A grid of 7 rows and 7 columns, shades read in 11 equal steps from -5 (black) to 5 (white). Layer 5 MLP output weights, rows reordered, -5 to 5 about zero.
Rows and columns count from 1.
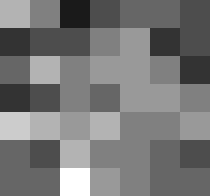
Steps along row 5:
down down up down same up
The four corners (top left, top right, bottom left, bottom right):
2 -2 -1 -1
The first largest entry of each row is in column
1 5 2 5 1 3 3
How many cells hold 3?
1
